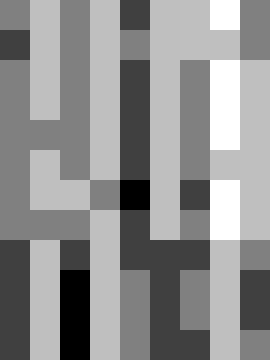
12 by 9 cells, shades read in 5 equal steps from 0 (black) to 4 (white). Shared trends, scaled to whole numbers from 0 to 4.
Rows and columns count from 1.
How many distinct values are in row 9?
3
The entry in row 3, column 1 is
2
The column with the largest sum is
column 8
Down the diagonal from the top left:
2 3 2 3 1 3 1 4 2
